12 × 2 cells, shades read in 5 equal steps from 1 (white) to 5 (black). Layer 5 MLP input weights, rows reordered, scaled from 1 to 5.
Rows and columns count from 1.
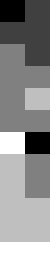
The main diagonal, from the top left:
5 4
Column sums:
31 36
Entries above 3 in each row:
2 2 1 0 0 0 1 0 0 0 0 0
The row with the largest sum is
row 1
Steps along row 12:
same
